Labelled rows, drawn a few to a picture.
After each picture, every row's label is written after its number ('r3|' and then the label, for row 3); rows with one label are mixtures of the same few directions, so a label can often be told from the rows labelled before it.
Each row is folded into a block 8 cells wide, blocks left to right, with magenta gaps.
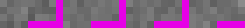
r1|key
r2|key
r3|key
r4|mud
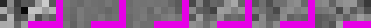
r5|key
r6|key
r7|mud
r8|key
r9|key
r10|mud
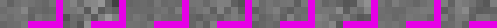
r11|key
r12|mud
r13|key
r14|mud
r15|key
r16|mud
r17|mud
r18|key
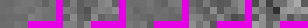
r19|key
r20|key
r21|mud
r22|mud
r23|key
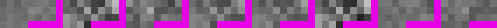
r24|key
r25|mud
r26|key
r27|mud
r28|mud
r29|mud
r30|mud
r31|key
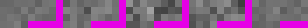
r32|mud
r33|key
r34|key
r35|mud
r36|key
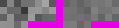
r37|key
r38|key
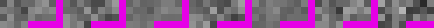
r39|key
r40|mud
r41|key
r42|mud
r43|key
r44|key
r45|key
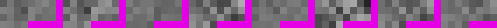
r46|key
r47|key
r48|key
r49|mud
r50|key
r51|mud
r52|mud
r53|mud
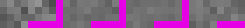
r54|mud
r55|key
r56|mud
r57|mud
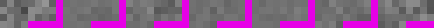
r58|key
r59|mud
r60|key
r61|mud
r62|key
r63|mud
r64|mud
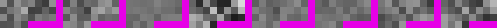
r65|key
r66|key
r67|mud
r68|mud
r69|key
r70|mud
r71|mud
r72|mud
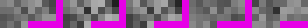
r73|mud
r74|mud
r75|mud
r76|mud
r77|key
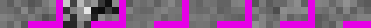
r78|mud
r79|key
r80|key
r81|mud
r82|key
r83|mud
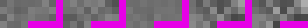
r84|key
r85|mud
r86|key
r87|mud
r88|mud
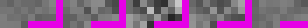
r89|mud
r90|mud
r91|mud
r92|mud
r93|mud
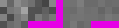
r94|key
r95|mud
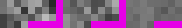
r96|mud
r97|mud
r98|key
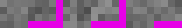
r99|key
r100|key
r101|mud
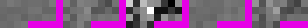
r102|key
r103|key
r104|key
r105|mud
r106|key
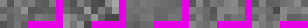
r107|key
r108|mud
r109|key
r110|key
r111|key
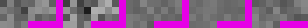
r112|key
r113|key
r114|mud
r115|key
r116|mud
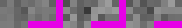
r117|key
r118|key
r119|key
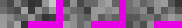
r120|mud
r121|key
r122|mud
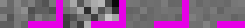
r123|key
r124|mud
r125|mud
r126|mud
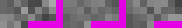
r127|mud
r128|mud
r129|mud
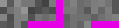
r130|key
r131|mud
